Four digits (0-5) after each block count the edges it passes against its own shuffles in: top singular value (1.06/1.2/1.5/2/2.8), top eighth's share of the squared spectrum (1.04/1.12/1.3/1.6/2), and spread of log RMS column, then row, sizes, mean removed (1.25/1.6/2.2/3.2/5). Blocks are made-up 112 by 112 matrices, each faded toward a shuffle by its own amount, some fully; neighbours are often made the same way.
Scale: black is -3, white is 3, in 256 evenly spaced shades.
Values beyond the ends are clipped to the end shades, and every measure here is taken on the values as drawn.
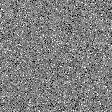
2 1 0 0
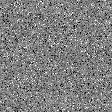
1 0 0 0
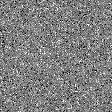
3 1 0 0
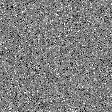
0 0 0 0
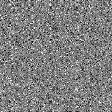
4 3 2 1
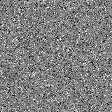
1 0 0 0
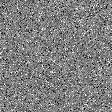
1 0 0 0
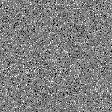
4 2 1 1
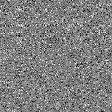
4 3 1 1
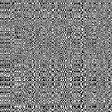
5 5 4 4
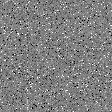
0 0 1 0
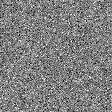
2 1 0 0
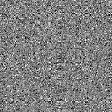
4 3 2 2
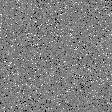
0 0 0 0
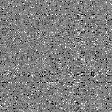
4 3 2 2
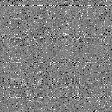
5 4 2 3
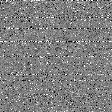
2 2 0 3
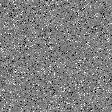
0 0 0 0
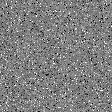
0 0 0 0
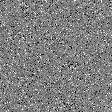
0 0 0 0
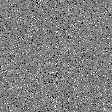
1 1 1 0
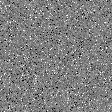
0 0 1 0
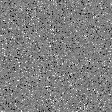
0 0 0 0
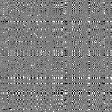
5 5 4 4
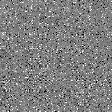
4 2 1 1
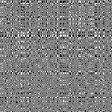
5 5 4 4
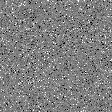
2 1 0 0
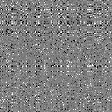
5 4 3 3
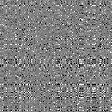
5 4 3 3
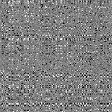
5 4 3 3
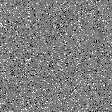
3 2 0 0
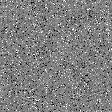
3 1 0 0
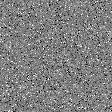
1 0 0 0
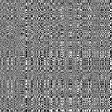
5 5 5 4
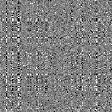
5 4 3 3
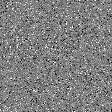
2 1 0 0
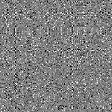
4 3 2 2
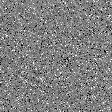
2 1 0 0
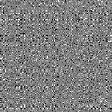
5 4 3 3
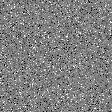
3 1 0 0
